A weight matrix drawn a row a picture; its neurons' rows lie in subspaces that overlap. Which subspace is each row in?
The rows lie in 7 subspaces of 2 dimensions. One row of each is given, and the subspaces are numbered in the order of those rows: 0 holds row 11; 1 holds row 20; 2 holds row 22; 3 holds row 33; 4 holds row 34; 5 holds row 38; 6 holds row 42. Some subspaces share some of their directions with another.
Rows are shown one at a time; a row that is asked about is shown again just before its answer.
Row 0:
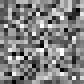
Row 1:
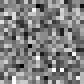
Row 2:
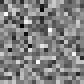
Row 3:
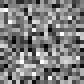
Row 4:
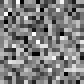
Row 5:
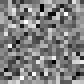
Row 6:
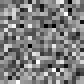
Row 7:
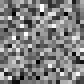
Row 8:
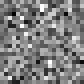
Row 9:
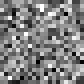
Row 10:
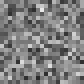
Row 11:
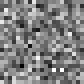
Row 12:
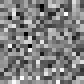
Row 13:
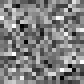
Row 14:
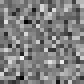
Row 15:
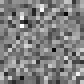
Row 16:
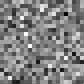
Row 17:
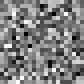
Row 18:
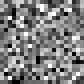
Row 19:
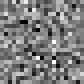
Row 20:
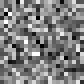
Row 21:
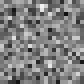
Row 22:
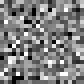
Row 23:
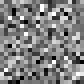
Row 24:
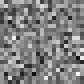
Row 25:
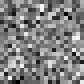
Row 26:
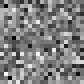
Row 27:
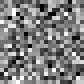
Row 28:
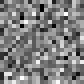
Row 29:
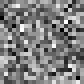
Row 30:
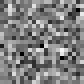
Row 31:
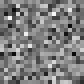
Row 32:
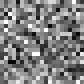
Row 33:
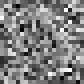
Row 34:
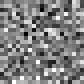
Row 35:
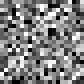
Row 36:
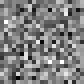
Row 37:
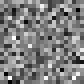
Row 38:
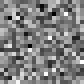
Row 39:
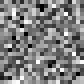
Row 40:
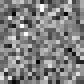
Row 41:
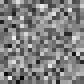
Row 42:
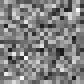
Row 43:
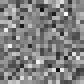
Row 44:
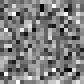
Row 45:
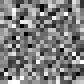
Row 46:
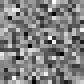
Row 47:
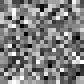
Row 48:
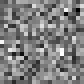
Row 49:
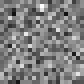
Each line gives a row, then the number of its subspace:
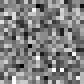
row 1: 0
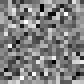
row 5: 0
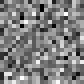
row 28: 5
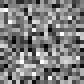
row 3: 4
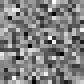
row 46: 5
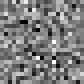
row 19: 0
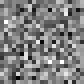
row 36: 2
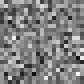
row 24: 4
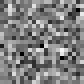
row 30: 6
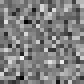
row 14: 2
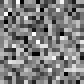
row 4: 1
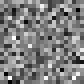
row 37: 4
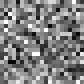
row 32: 1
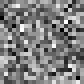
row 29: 3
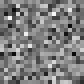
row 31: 5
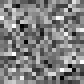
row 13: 3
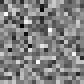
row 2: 1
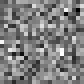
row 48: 6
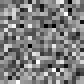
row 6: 2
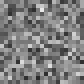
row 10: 6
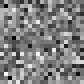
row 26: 4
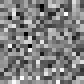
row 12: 4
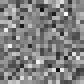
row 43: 2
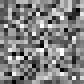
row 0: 6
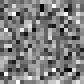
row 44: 3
